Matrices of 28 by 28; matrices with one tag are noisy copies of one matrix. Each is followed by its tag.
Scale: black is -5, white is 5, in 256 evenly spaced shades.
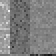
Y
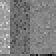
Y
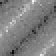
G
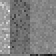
Y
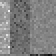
Y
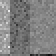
Y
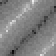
G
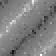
G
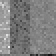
Y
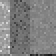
Y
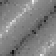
G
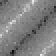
G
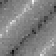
G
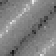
G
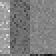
Y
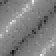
G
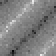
G
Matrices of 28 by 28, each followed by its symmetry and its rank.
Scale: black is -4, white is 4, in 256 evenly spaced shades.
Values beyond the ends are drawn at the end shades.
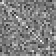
symmetric, full rank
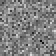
symmetric, full rank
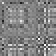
symmetric, rank three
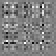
antisymmetric, rank two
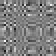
antisymmetric, rank two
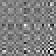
symmetric, rank two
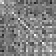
symmetric, rank five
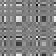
symmetric, rank two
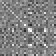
symmetric, rank five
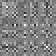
symmetric, rank three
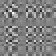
symmetric, rank two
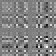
symmetric, rank two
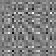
antisymmetric, rank two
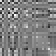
symmetric, rank two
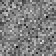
symmetric, full rank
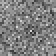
symmetric, full rank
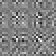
symmetric, rank three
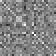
symmetric, rank five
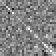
symmetric, rank five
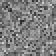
symmetric, full rank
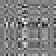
antisymmetric, rank two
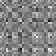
symmetric, rank three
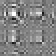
symmetric, rank three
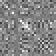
symmetric, rank five
